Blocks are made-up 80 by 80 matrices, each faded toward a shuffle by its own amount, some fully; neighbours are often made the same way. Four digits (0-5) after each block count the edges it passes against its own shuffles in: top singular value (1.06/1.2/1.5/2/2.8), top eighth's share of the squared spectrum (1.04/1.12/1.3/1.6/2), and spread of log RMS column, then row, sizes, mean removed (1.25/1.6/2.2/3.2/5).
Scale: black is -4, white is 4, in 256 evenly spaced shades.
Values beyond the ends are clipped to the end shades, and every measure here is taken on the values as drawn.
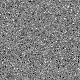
0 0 0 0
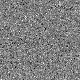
0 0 0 0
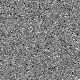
0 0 0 0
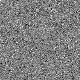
0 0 0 0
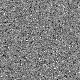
0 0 0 0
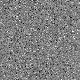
3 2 1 0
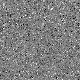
2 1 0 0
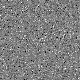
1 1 0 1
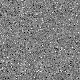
0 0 0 1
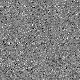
1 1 0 2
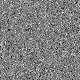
0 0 0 1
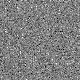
0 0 0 1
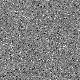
0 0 0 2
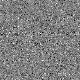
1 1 0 2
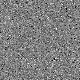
0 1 0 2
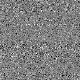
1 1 0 3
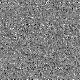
1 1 0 2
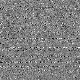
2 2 0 3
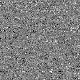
1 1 0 2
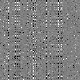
5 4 3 2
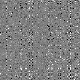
4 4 3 2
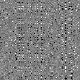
4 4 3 2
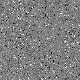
0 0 1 0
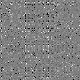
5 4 2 2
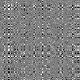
5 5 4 3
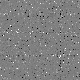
3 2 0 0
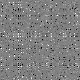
4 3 2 2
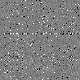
4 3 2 1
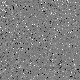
2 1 0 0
